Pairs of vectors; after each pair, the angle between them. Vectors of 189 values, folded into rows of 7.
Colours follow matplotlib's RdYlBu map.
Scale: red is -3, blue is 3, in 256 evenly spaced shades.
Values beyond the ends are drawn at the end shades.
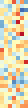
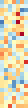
nearly parallel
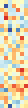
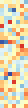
orthogonal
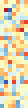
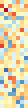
partly aligned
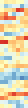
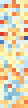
partly opposed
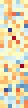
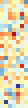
partly aligned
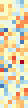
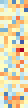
partly aligned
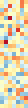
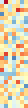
partly opposed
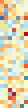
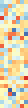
nearly opposite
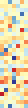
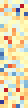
orthogonal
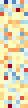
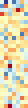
nearly parallel
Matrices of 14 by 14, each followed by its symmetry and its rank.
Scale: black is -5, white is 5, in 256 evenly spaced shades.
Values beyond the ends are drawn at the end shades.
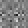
neither, rank two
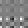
neither, rank one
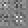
symmetric, rank three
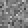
neither, full rank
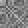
symmetric, rank three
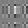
neither, rank one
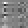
neither, rank two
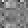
neither, rank two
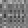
neither, rank two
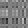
neither, rank one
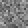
neither, full rank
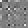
symmetric, rank three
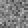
neither, full rank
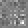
symmetric, rank three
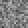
neither, full rank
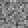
neither, full rank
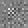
symmetric, rank three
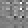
neither, rank two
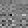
neither, rank two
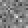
symmetric, rank three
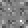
symmetric, rank three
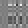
neither, rank one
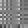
neither, rank one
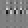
neither, rank one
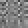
neither, rank two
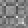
symmetric, rank three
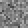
neither, full rank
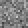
neither, full rank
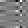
neither, rank one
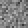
neither, full rank
